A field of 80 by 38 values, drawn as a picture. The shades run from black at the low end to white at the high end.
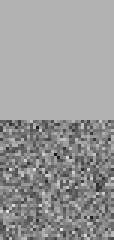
The table splits into 2 rows of 1 panel. Panel 1,1: high, flat. Panel 2,1: middling, fine-grained, strong in contrast.
